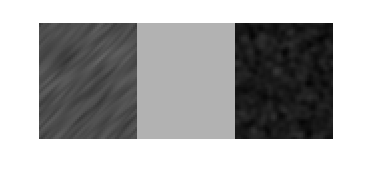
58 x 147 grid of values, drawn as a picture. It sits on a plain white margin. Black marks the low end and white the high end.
It is made of 1 by 3 panels. Panel 1,1: low, slanting up to the right, faint in contrast. Panel 1,2: high, flat. Panel 1,3: very low, blotchy, faint in contrast.
